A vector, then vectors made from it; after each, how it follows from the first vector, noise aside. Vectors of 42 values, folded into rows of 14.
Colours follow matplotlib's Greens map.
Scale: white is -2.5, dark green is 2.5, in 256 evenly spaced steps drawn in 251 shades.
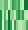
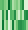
negated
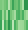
shrunk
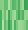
shrunk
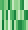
negated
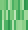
shrunk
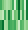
reversed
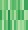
shrunk
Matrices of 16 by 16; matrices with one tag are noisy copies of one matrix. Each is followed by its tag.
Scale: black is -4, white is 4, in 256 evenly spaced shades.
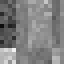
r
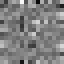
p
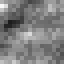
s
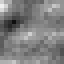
s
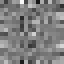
p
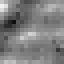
s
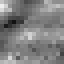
s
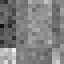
r
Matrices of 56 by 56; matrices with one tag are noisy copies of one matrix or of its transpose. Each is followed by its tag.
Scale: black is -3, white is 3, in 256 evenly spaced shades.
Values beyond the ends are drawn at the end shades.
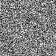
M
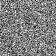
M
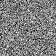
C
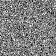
M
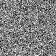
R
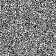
M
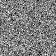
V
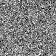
R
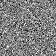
C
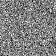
M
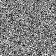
V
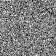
M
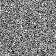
M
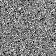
V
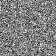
M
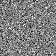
C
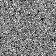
V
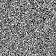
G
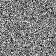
M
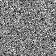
V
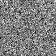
V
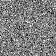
M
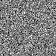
G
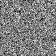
V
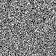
G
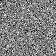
C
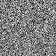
G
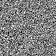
G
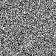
G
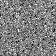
V
